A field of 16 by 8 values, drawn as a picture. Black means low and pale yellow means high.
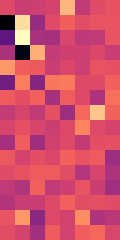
Overall the values sit about 60% of the way up the scale. An odd patch, rougher than its surroundings, sits in the top left. The halves do not mirror each other. The top left is the roughest part.
